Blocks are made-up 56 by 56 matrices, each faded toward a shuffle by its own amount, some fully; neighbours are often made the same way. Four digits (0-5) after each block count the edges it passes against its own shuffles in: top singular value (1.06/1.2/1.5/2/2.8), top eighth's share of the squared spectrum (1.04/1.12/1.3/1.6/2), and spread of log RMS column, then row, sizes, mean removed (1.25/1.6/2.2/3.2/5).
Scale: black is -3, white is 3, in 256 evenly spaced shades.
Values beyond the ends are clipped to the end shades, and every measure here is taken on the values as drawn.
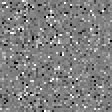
2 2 0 0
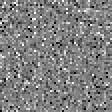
0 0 0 0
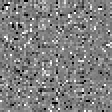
3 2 1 0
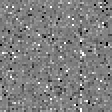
2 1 0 0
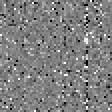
3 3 1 0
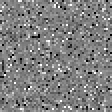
1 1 0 1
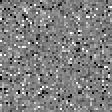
2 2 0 0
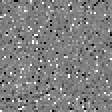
2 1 0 0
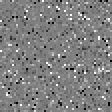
2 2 1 0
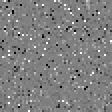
1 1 0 0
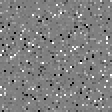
0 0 0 0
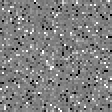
0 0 0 0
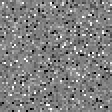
1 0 0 0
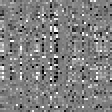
4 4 3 2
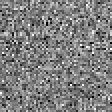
3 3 1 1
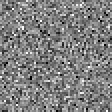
2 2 0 0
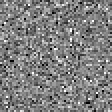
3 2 0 1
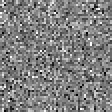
3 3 1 1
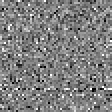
3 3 1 3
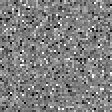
1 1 0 0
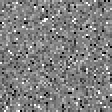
0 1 0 0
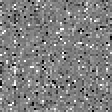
3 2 1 0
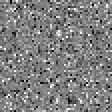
3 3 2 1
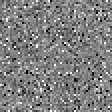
2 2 1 0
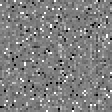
2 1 0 0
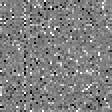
3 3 1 0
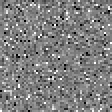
3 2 0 1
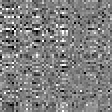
4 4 3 3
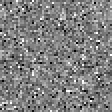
0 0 1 0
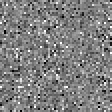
1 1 2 0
